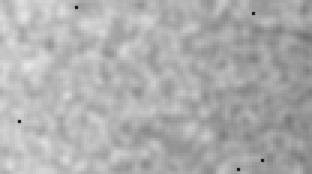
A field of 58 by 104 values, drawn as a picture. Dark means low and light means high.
No regular stripes run through it. Overall the values sit about 70% of the way up the scale. Values rise toward the left. Five lone cells stand out, each far lower than its neighbours.
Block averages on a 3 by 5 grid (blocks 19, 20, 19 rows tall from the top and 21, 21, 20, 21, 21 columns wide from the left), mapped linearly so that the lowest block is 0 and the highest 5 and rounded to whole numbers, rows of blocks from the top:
54321 / 54320 / 54210
